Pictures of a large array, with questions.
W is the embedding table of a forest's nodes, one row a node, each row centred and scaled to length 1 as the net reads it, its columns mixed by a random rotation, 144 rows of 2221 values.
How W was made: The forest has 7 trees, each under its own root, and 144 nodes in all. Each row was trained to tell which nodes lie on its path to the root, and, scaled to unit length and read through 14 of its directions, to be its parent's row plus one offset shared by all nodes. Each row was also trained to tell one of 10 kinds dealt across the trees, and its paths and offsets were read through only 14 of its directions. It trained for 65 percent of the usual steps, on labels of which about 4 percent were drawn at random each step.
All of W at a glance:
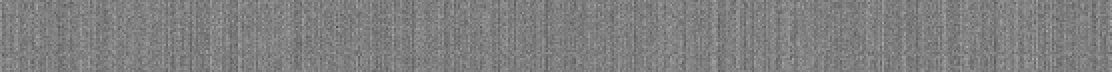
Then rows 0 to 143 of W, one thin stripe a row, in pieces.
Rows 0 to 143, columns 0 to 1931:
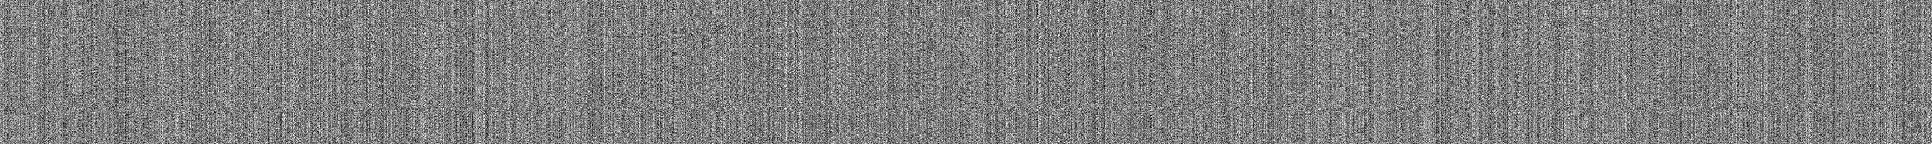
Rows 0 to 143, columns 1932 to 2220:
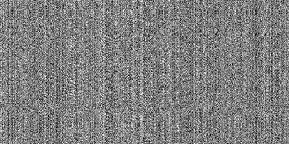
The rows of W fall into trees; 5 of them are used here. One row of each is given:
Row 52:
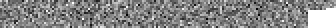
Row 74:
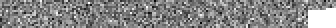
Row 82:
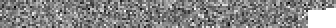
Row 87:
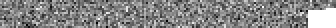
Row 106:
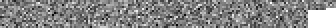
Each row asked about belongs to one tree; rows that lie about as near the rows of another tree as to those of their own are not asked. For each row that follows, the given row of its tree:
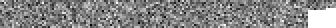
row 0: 52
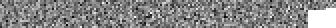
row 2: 52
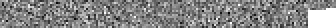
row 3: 87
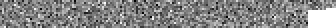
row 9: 52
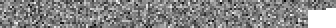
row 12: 82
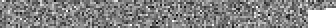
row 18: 74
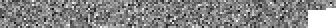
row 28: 106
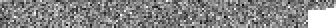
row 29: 52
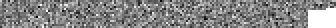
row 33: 74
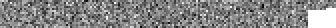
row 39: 52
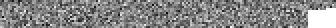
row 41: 106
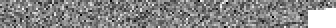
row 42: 52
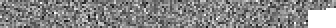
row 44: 87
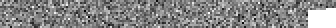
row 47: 74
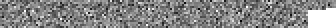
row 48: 106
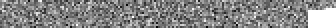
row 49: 52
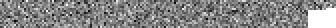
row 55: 52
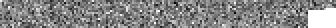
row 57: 52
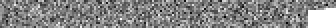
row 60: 52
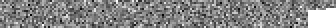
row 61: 74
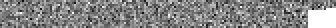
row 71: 87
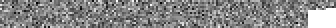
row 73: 74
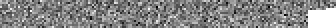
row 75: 52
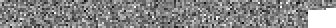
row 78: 52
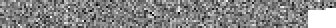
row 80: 74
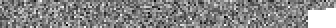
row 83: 52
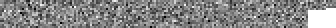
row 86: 82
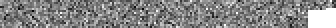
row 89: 74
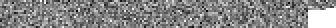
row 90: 74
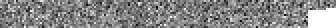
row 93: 52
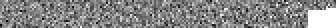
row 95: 87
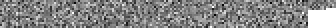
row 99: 87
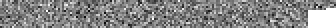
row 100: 74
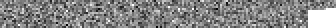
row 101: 52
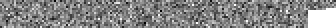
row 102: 52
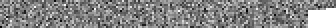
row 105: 74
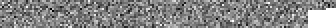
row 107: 82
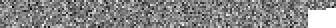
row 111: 74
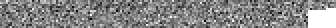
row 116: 87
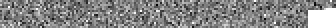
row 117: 52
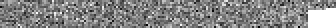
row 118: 74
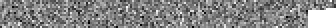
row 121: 74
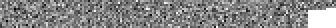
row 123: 74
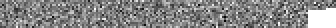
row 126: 74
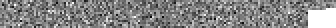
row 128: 52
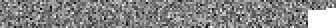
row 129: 87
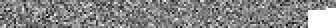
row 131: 87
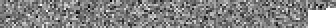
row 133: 74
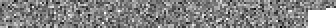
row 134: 82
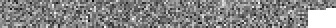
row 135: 74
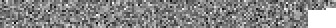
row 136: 87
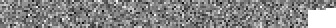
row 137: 74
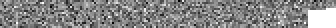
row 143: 87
